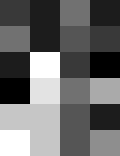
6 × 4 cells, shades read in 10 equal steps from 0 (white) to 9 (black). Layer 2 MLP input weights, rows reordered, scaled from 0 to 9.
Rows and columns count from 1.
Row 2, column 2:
8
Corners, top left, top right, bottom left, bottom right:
7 8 0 4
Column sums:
31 21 35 39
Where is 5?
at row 1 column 3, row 2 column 1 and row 4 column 3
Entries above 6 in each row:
3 2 3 1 1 0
